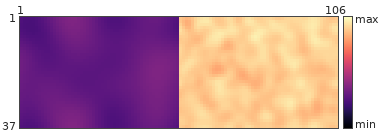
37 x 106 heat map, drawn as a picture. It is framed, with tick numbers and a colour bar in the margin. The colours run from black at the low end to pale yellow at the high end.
It is made of 1 by 2 panels. Panel 1,1: low, smooth, faint in contrast. Panel 1,2: very high, blotchy, faint in contrast.
